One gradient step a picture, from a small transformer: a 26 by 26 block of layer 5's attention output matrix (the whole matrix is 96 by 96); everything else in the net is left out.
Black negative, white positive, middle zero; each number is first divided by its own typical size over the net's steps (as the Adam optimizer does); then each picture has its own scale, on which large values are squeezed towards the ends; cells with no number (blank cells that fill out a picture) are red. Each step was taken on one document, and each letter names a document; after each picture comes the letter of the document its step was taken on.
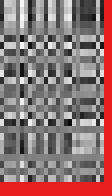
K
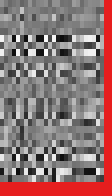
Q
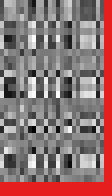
K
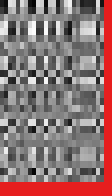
K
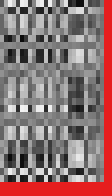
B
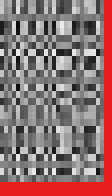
Q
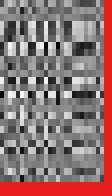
K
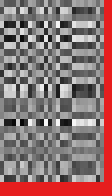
K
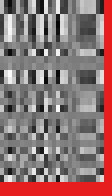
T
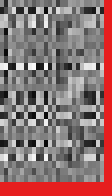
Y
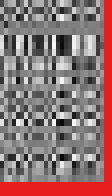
Q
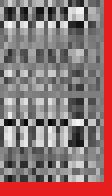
B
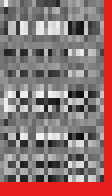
B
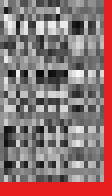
B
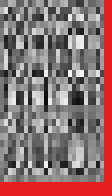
B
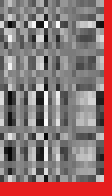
T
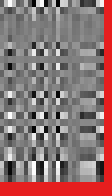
T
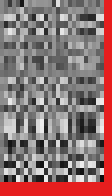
B
